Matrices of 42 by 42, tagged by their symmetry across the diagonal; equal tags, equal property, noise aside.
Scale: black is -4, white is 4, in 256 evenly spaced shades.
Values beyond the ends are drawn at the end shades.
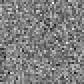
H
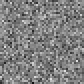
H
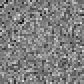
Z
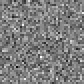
H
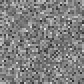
Z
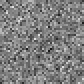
Z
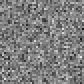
H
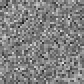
Z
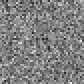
H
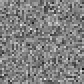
H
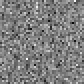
H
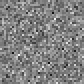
Z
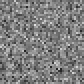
H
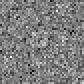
Z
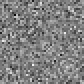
Z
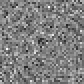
Z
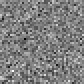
H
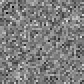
Z
